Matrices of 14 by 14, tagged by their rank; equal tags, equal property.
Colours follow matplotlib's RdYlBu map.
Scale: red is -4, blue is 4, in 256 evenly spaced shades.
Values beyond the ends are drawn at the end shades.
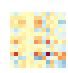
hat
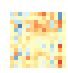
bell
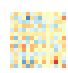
bell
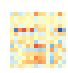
hat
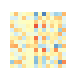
bell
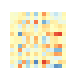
hat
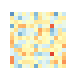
bell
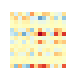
hat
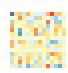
bell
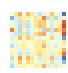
hat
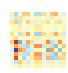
hat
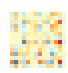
hat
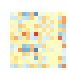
bell
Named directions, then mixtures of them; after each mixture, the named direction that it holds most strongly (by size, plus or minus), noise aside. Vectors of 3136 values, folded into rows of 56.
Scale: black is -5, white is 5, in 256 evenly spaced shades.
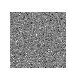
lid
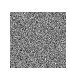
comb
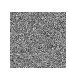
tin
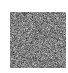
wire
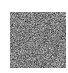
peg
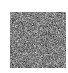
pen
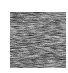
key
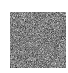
peg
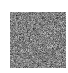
tin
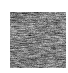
key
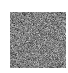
peg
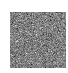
lid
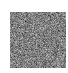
peg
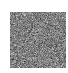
wire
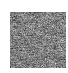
comb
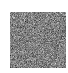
peg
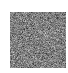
wire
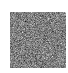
peg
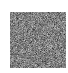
tin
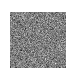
comb
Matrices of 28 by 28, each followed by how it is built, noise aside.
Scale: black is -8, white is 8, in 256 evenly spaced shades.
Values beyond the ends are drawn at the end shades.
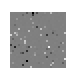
sparse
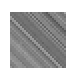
Toeplitz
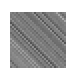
Toeplitz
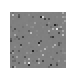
sparse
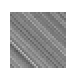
Toeplitz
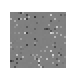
sparse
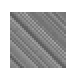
Toeplitz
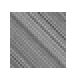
Toeplitz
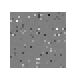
sparse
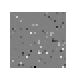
sparse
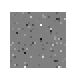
sparse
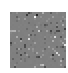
sparse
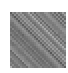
Toeplitz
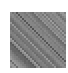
Toeplitz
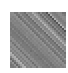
Toeplitz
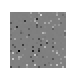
sparse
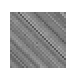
Toeplitz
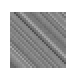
Toeplitz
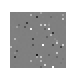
sparse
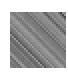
Toeplitz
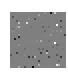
sparse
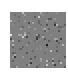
sparse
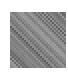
Toeplitz
